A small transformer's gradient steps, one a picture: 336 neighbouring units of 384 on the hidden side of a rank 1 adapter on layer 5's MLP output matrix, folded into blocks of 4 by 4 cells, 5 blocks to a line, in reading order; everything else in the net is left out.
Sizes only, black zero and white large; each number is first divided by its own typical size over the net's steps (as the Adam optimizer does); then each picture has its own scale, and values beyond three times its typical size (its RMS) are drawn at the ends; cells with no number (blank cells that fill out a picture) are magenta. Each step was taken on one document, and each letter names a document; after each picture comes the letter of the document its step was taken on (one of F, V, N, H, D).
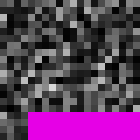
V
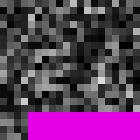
V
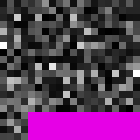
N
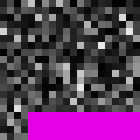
N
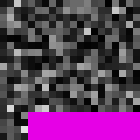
V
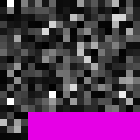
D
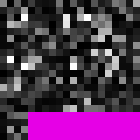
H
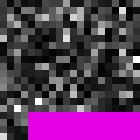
N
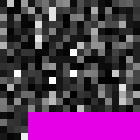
N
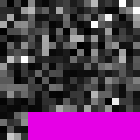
H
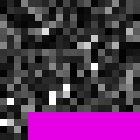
D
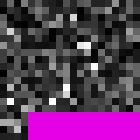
D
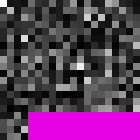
H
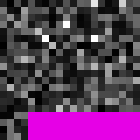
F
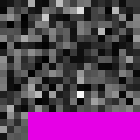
N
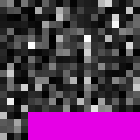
V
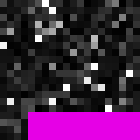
D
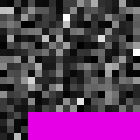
H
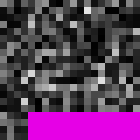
V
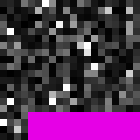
D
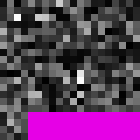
N
